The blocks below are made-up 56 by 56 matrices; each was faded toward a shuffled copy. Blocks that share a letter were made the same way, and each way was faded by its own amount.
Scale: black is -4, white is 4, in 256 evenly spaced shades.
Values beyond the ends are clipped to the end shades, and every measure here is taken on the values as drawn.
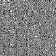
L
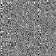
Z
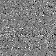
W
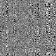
Z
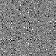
L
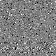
W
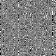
Z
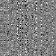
Z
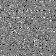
W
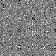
L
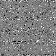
W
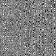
Z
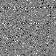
W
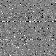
W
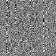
Z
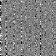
Z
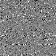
W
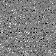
W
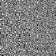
Z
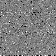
W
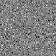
L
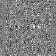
Z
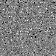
W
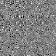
L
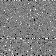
W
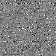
W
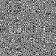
L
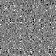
L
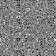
L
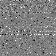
W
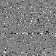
W
